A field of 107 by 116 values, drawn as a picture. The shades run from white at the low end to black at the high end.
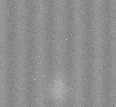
Ninth with the lowest average: bottom middle. Stripes: upright, repeating 6 times. Dips: one, in the bottom middle.
